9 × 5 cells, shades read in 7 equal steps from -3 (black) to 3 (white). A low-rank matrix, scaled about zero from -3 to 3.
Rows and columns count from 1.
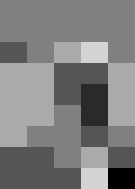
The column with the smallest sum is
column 3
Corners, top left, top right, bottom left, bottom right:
0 0 -1 -3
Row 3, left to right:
-1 0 1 2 0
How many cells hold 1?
12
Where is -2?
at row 5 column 4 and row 6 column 4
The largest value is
2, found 2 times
